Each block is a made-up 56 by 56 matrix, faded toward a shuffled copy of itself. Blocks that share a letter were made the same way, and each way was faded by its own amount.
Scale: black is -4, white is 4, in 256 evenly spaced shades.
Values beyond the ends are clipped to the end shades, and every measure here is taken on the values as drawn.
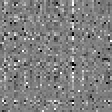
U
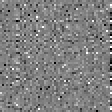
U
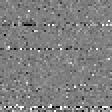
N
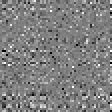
U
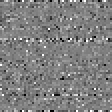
N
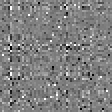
U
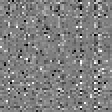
U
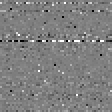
N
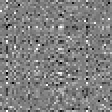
U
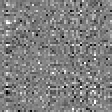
U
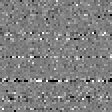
N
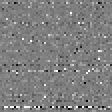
N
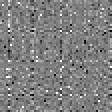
U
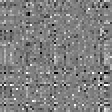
U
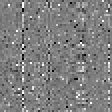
U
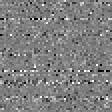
N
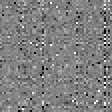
U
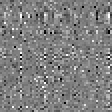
U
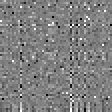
U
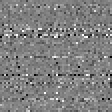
N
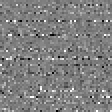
N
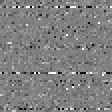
N
